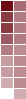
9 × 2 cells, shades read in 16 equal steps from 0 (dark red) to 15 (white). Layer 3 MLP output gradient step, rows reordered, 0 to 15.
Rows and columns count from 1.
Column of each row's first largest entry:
2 2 2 2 2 1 1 1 1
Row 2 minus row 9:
-12 -3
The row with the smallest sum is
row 1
